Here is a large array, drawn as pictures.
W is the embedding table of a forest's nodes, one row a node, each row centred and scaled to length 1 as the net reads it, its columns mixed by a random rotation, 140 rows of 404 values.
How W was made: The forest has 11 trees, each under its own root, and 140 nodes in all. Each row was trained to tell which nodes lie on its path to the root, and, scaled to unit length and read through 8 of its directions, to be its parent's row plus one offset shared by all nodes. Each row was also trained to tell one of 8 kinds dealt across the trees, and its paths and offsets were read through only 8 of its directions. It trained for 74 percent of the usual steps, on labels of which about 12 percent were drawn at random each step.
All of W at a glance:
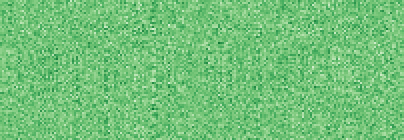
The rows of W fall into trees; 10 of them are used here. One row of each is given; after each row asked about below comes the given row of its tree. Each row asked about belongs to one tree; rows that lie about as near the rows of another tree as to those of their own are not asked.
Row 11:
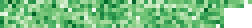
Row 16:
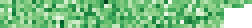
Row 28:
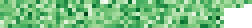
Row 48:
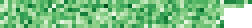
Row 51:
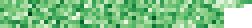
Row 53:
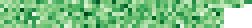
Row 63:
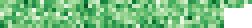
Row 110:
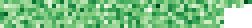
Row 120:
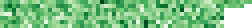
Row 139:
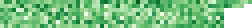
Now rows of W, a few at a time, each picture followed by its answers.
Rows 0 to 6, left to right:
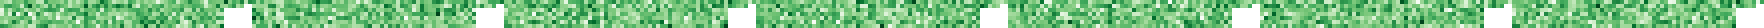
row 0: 120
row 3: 139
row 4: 11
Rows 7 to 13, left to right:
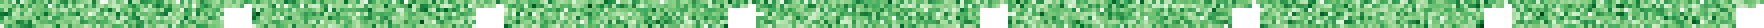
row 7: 110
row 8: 110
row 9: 120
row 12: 139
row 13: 53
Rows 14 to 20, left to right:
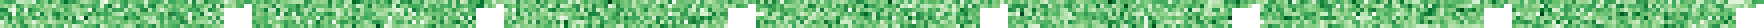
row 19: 48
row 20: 51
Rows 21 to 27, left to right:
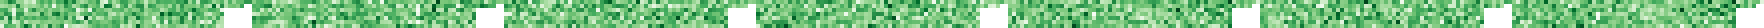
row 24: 110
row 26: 139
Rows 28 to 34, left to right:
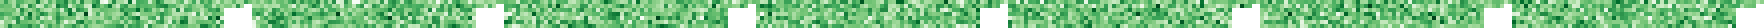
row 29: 28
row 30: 63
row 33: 53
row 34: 11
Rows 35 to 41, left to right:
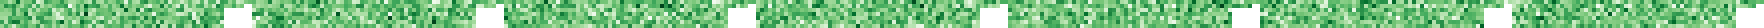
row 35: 120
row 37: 110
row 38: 48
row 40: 11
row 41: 28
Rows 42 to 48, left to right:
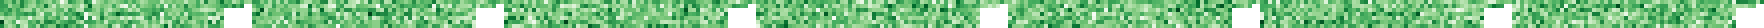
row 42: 139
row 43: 110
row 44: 63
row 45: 110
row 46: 139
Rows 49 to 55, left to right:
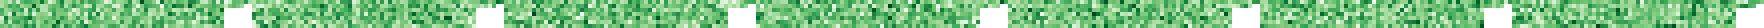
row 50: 48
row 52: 110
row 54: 139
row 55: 63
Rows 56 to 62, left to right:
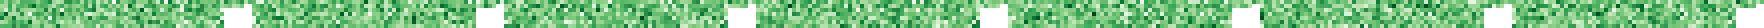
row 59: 51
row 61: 110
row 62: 53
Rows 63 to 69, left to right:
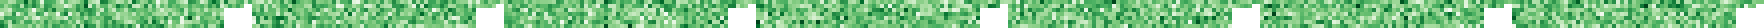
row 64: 28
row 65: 139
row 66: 16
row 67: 16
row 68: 120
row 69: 110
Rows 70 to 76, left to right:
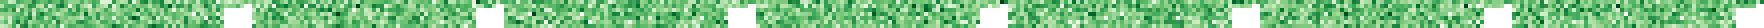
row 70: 51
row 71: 53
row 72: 51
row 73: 110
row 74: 48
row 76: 48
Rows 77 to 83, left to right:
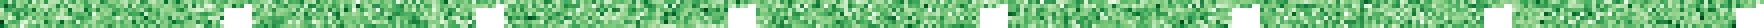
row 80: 51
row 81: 28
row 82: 139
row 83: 139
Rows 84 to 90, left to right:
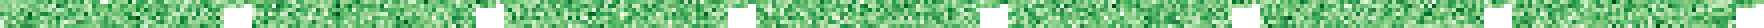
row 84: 28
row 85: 120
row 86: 53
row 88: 48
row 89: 28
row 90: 120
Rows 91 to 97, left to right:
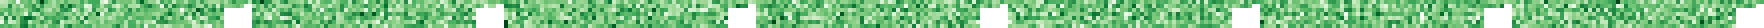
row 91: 28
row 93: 16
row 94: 120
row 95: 53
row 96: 139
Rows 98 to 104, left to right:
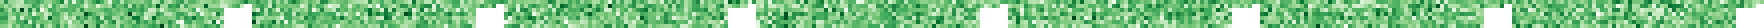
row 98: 51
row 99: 110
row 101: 28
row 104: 139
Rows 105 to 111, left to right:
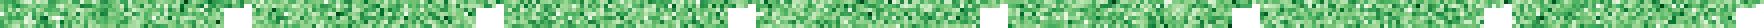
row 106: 53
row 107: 139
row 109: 16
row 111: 28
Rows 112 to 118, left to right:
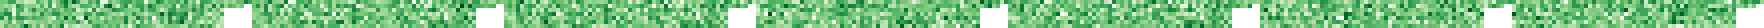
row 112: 48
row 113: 11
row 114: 11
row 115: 120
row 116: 11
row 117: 53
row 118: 48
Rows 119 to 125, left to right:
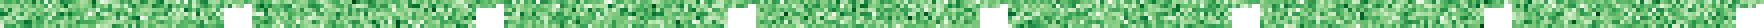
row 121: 28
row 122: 53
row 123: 110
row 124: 11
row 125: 120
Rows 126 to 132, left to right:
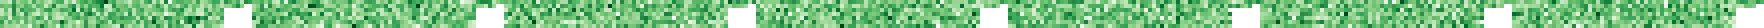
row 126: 16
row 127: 48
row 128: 48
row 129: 51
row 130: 110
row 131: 120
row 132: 48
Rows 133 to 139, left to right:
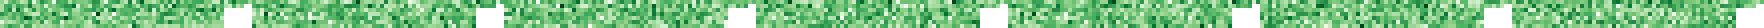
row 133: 48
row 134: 16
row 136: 139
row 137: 16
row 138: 48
